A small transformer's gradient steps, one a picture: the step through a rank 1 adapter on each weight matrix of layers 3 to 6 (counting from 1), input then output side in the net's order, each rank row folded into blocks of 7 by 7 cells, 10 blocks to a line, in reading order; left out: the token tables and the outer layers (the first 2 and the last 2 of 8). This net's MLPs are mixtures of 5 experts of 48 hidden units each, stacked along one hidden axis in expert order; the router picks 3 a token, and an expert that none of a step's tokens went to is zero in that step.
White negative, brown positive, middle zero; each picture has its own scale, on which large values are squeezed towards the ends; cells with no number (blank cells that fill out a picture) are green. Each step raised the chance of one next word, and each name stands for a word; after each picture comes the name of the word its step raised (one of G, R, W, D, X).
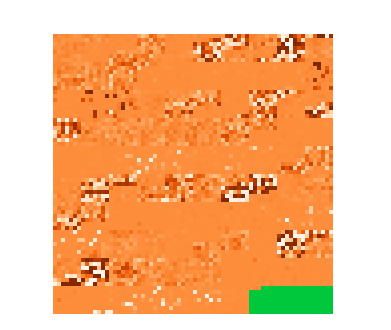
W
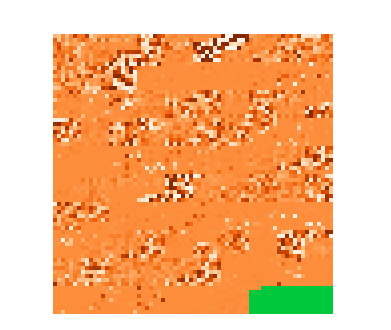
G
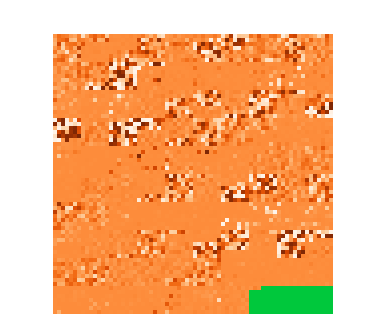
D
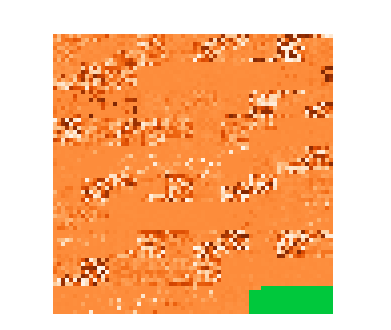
W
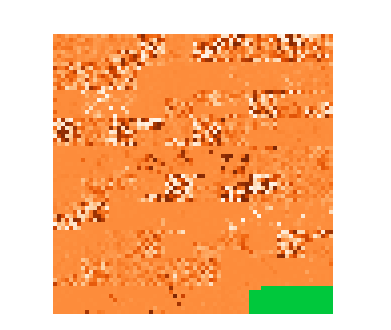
D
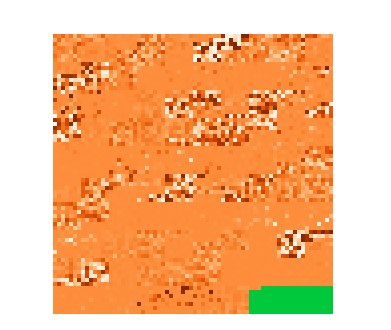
G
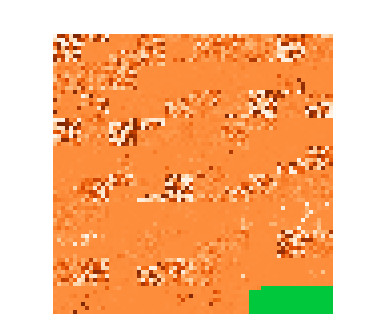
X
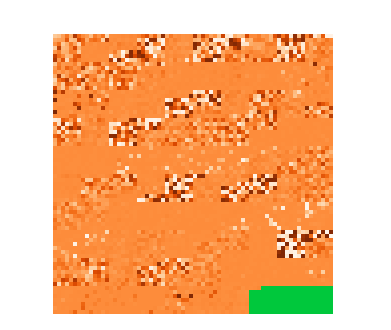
X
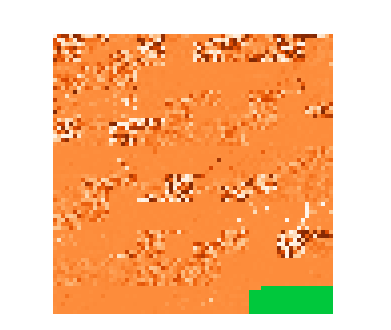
X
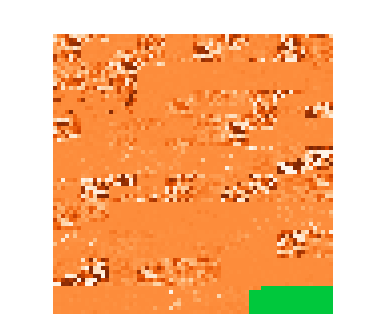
W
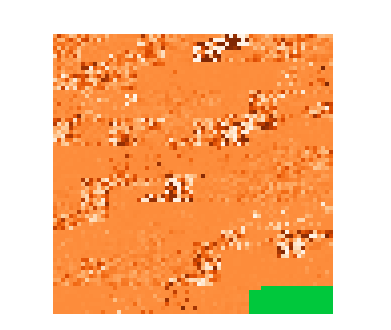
G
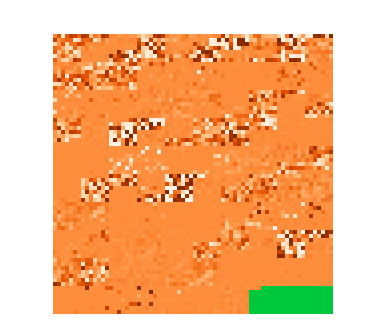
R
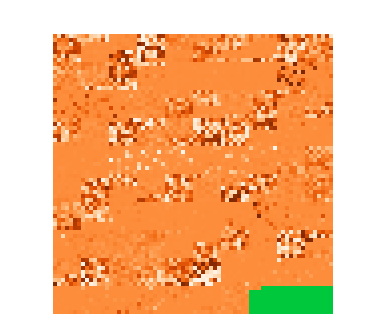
W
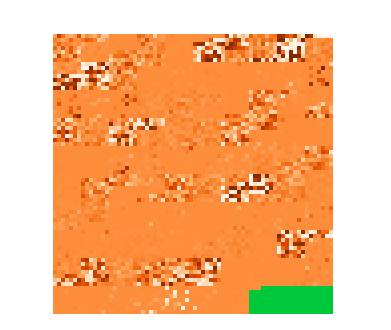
W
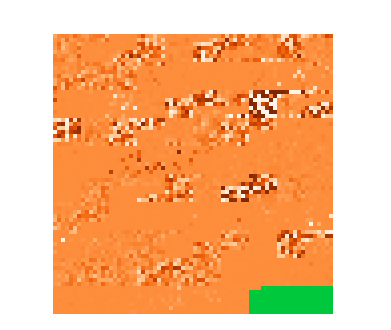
D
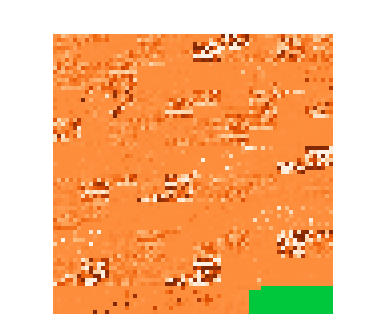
G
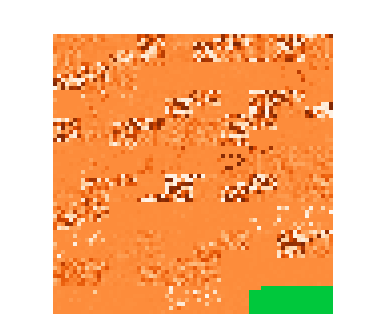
D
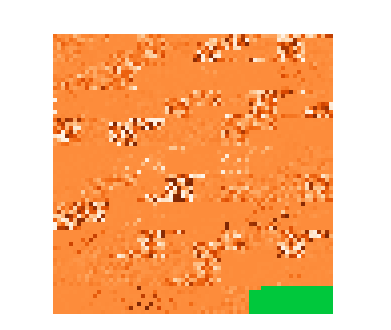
R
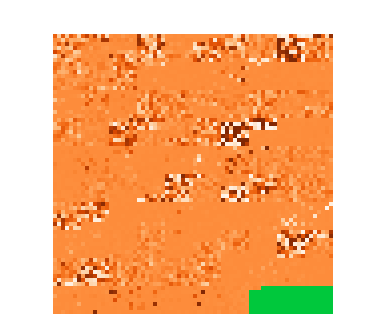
D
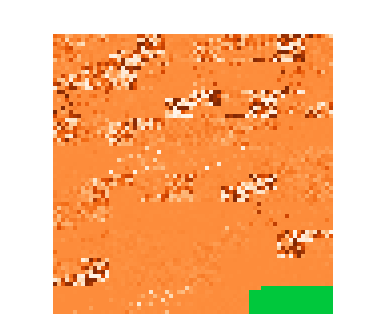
W
